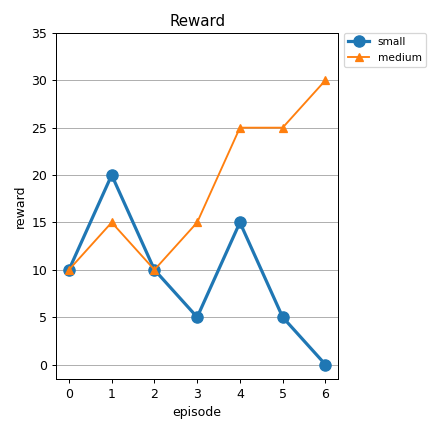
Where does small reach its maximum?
1
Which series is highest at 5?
medium
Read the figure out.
Title: Reward
x-axis: episode, ticks 0 1 2 3 4 5 6
y-axis: reward, ticks 0 5 10 15 20 25 30 35
Legend: small, medium
Values:
small: 10 20 10 5 15 5 0
medium: 10 15 10 15 25 25 30
